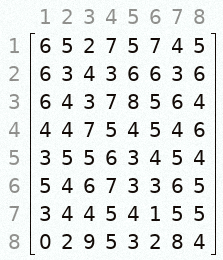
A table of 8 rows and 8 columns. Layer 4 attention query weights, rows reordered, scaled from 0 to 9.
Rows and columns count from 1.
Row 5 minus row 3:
-3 1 2 -1 -5 -1 -1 0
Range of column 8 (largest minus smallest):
2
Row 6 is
5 4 6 7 3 3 6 5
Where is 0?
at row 8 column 1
